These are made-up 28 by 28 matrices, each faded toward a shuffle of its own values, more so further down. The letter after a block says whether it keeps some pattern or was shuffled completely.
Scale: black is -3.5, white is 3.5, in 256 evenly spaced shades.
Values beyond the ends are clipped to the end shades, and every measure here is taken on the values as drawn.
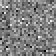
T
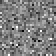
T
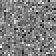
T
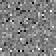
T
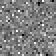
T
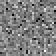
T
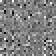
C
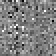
C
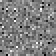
T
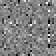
C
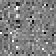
C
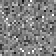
T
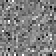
C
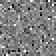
T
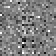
C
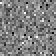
T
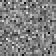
T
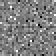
T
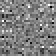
C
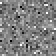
T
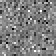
T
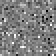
T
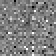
C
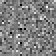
T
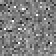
T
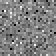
T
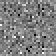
C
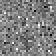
T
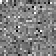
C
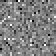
T
